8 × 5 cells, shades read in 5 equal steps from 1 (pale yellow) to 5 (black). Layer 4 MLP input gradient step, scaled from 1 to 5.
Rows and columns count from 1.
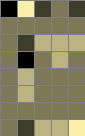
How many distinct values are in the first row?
4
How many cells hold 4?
4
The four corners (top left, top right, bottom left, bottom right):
5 4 3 1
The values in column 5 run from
1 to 4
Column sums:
26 24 23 21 22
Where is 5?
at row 1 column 1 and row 4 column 2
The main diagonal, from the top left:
5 3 2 2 3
